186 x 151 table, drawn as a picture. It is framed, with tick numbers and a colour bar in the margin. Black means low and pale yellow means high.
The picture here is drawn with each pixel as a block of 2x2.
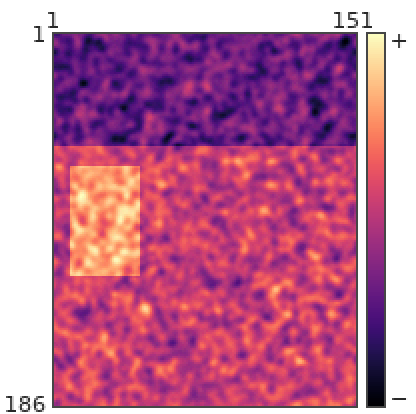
There are no regular stripes. The histogram is bell-shaped. In the middle left lies a patch that is higher than the rest. A horizontal seam about 30% of the way down splits the table, and the bottom part is higher. The ninth with the highest average is the middle left.
